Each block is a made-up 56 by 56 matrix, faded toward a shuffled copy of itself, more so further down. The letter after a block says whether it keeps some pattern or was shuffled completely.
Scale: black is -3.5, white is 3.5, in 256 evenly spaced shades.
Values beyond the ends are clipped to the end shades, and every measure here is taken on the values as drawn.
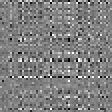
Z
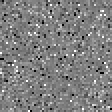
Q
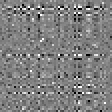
Z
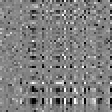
Z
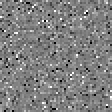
Q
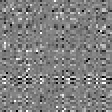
Z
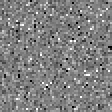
Q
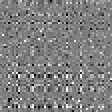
Z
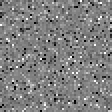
Q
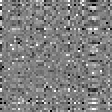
Z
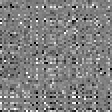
Z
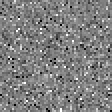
Q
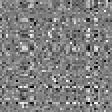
Z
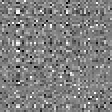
Z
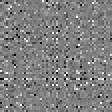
Z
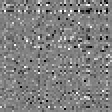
Z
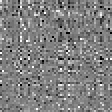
Z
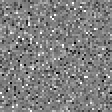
Q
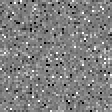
Q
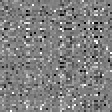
Z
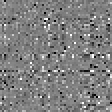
Z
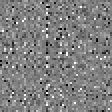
Z
